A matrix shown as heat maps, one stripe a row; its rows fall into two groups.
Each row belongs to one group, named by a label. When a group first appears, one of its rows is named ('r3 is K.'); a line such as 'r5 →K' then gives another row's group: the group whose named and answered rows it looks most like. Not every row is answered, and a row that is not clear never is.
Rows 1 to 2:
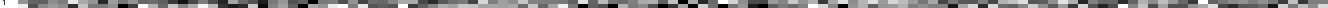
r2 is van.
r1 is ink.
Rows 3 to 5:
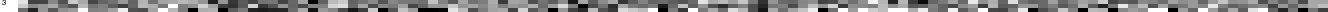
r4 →van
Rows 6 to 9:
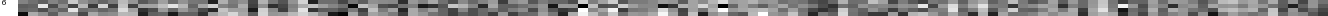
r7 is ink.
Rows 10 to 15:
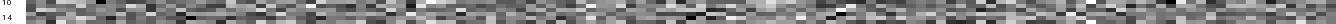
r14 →ink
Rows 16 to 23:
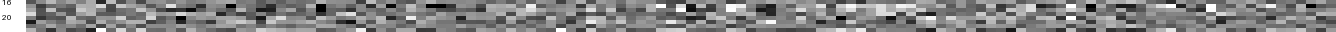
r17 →ink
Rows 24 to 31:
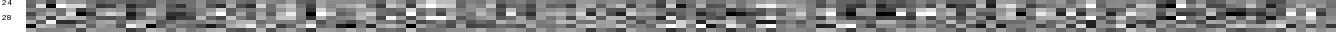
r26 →van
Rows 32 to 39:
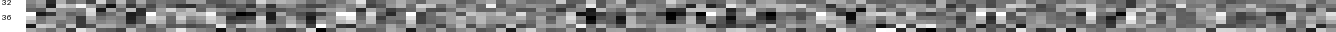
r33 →ink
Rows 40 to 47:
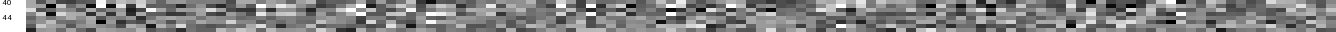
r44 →ink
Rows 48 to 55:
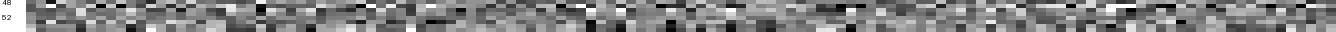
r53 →ink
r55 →van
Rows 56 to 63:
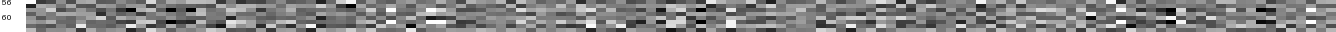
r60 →ink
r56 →van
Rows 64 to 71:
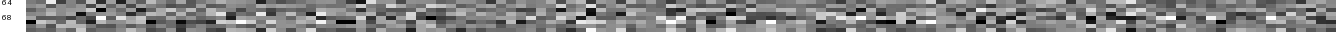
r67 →van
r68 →ink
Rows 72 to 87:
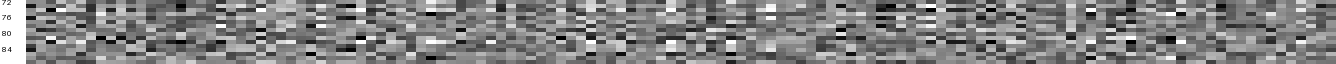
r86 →ink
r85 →van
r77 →ink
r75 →ink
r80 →van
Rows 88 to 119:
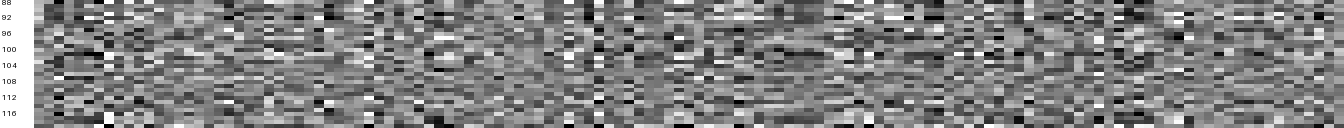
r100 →van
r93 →ink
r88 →ink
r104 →ink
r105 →ink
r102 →ink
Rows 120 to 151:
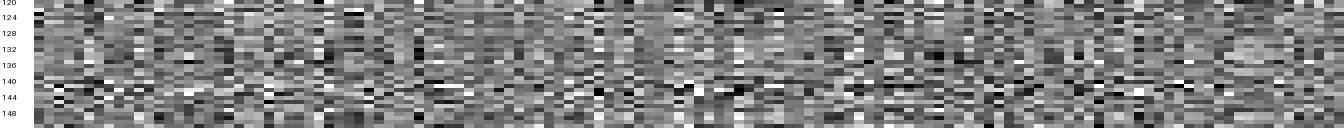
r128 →van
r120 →van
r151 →ink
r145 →ink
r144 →ink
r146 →ink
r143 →van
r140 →ink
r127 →van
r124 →ink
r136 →van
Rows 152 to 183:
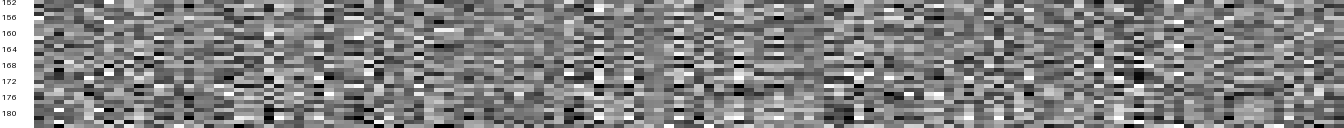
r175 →van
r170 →ink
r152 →ink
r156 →van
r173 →van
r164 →ink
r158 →van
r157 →ink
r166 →van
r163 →ink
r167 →ink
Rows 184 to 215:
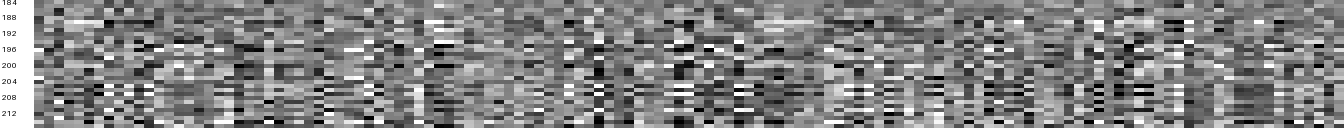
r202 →van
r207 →ink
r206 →van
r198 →ink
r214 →van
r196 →van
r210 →van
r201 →van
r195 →ink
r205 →ink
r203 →van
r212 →van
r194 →ink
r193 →ink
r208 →van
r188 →van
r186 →ink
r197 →ink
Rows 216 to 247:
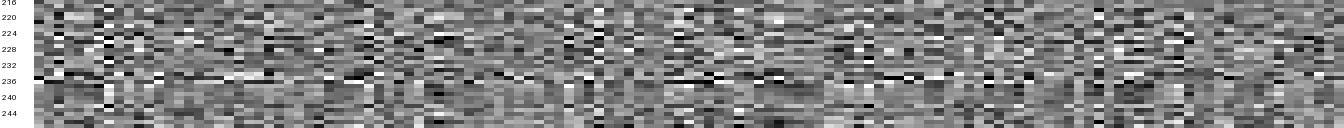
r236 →van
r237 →ink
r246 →ink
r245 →van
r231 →ink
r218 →ink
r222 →ink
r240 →ink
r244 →ink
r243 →ink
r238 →ink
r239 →ink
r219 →ink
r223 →van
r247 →van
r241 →ink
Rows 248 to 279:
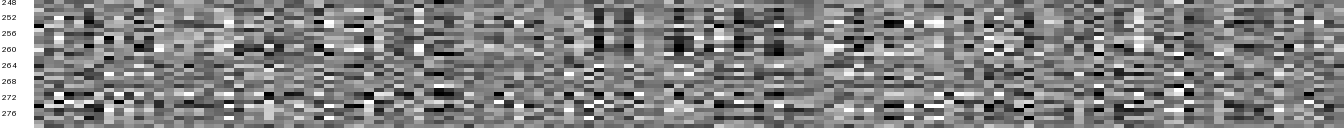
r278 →ink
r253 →van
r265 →van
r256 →ink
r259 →van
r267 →van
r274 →van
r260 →van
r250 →van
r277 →van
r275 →ink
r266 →ink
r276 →ink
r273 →ink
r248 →ink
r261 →ink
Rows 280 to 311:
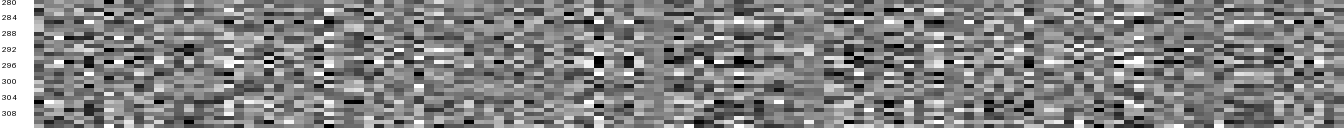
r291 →van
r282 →van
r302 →van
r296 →van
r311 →ink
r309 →ink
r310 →van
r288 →van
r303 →ink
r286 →van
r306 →van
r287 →van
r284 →ink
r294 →van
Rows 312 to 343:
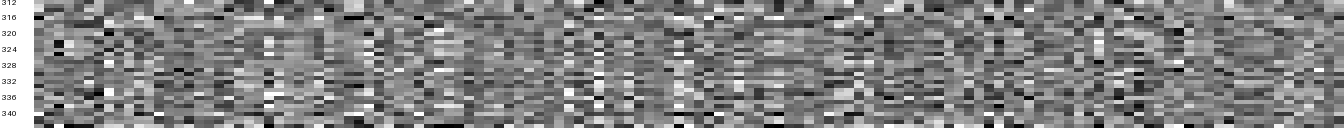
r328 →ink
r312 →van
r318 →ink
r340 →van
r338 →ink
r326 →van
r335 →ink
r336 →van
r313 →van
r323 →ink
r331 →van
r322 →ink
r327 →ink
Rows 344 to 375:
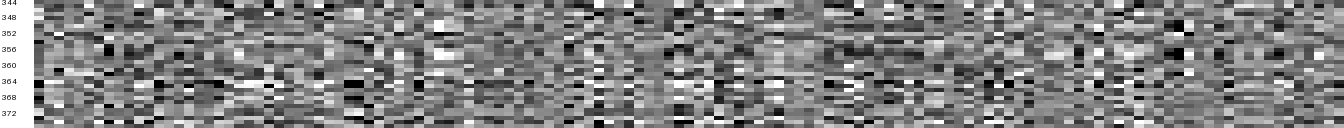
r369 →van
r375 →van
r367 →van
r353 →ink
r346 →van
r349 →ink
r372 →van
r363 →van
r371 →van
